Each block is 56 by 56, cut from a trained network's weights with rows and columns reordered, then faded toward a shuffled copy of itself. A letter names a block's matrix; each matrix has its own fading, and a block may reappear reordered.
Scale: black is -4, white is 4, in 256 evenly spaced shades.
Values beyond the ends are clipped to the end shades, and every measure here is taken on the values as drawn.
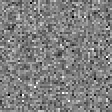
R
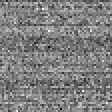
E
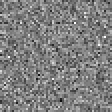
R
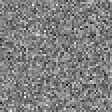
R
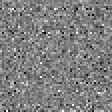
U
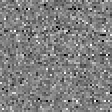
U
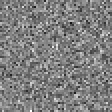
R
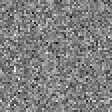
R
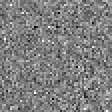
R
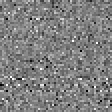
U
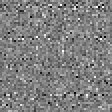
U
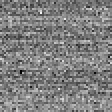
E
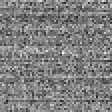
E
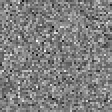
R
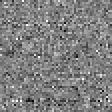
U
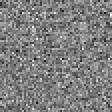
R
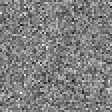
R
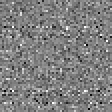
U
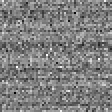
E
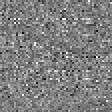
U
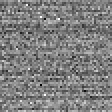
E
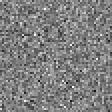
R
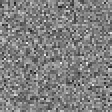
R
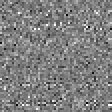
U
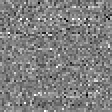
U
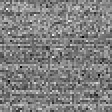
E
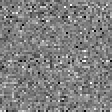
U
